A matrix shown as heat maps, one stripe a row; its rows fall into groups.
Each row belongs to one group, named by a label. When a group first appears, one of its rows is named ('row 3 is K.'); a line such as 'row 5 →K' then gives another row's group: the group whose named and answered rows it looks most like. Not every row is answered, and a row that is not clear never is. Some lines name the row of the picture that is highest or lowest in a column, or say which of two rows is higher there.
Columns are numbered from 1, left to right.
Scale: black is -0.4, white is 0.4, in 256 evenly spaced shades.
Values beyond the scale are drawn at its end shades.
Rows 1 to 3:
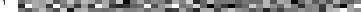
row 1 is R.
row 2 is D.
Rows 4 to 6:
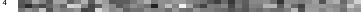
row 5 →D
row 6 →D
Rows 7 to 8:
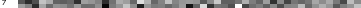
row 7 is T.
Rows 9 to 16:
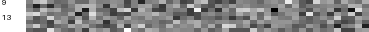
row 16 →T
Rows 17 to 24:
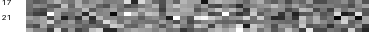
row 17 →R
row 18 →D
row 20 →T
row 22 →D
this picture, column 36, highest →18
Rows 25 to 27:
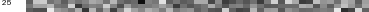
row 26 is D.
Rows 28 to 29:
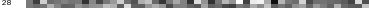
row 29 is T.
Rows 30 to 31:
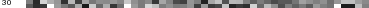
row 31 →T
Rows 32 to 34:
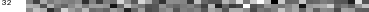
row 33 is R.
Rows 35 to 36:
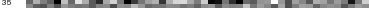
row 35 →D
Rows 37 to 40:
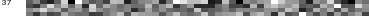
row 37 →D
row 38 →T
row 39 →R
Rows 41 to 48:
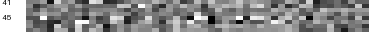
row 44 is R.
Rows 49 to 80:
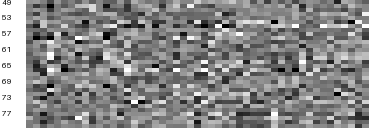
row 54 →R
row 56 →T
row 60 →R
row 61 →D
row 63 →D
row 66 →T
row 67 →R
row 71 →T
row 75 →R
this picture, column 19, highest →66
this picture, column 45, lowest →72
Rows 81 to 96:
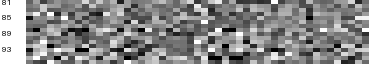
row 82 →R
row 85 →D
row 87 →T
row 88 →T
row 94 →R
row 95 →D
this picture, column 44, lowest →93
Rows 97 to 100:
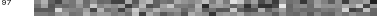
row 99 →T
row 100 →R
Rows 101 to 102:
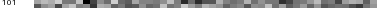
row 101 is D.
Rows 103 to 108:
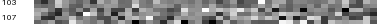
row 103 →T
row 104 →T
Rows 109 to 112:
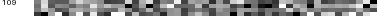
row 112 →D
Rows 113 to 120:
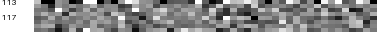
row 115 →T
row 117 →R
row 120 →D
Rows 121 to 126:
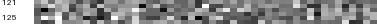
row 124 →D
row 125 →D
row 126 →T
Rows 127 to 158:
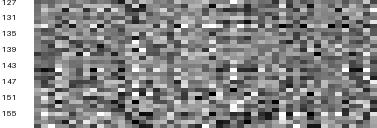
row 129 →D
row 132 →D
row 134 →T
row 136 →D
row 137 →T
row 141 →R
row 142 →T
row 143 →T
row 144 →T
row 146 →T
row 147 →T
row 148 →T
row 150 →R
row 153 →T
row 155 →R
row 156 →R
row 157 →D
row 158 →R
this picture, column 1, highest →133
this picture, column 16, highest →139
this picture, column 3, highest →158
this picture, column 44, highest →155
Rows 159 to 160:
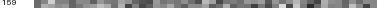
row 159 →R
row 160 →R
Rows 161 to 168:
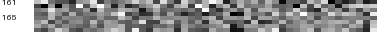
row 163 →R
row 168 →T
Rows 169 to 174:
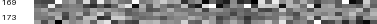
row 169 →T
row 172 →D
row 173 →D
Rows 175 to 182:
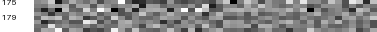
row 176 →R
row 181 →R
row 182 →D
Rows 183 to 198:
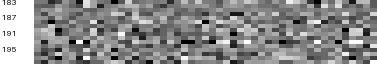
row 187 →T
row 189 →R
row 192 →R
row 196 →T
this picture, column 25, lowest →188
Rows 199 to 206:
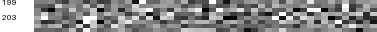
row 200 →T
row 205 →D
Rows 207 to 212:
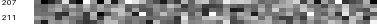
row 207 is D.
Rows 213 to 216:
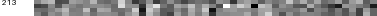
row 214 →R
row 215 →R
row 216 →R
